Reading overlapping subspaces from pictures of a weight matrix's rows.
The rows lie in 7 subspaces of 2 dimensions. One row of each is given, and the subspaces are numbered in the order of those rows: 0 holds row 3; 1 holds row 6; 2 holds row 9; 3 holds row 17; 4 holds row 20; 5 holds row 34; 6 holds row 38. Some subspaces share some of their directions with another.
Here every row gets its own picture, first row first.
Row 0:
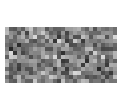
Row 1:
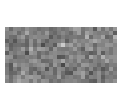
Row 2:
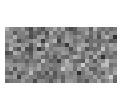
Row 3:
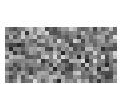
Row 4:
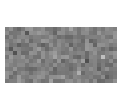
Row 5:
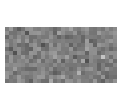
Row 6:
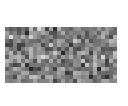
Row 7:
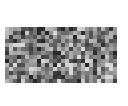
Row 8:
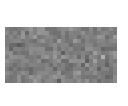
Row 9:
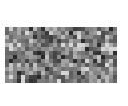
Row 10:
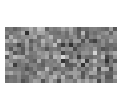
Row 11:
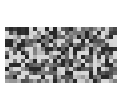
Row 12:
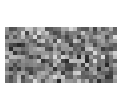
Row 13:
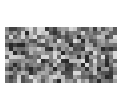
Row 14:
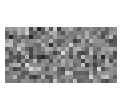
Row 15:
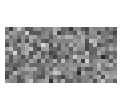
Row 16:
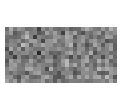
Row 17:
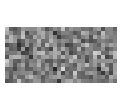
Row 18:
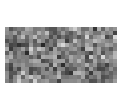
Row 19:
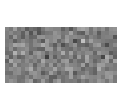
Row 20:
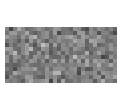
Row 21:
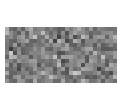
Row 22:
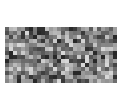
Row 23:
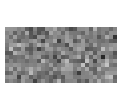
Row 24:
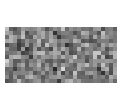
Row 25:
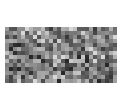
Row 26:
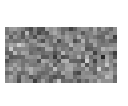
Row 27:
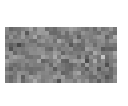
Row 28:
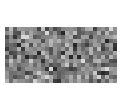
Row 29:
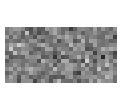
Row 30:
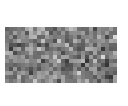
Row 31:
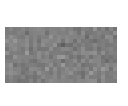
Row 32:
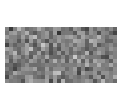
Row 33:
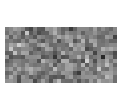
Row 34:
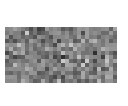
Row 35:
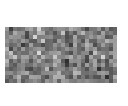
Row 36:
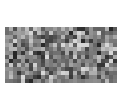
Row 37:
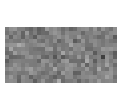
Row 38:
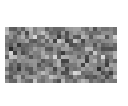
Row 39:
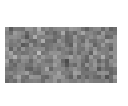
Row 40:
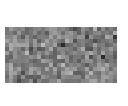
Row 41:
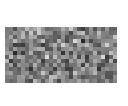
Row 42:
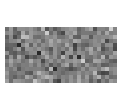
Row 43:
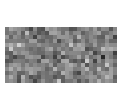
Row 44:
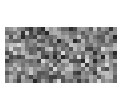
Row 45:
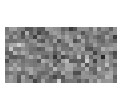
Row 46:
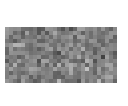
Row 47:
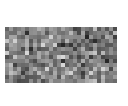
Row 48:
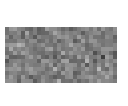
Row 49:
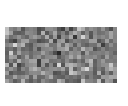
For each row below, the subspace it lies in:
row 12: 1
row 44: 0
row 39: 0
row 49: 6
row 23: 3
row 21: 6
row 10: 5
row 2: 3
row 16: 0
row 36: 2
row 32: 4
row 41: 2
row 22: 6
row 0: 6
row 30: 3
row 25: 1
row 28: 0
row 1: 5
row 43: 2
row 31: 5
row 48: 3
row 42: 0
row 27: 2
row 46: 6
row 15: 4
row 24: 3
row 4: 4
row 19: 2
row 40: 5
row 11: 1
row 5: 4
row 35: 0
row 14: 1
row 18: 5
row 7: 6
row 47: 5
